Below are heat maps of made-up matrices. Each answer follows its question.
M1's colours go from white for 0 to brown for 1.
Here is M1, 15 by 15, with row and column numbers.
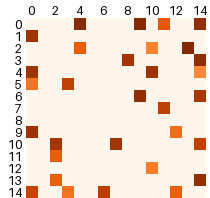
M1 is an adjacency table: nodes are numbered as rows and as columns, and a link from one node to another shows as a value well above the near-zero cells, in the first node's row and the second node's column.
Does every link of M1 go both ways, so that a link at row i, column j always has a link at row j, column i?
no
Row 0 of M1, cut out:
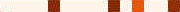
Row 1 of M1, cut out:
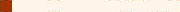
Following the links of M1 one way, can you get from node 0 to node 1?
no
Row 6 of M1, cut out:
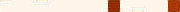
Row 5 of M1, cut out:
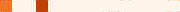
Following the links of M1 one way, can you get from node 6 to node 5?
no
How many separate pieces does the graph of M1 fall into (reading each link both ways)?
1
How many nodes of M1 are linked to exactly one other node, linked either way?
2
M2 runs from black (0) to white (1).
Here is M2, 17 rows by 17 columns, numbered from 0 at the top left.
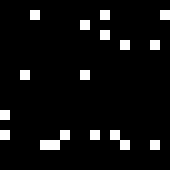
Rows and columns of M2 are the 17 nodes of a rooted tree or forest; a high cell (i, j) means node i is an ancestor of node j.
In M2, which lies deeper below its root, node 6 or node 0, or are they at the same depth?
node 0
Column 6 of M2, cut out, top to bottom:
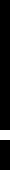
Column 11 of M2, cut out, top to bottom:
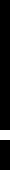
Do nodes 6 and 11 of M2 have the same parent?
yes
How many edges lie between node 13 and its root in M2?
0
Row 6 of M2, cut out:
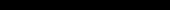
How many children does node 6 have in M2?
0
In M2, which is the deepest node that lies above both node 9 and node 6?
13
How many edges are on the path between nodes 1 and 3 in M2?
1
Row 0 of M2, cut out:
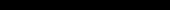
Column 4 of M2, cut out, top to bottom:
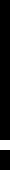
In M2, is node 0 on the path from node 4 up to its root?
no
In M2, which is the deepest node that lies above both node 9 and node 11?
13
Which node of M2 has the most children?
13
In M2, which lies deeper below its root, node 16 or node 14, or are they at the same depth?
node 16
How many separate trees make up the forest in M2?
4
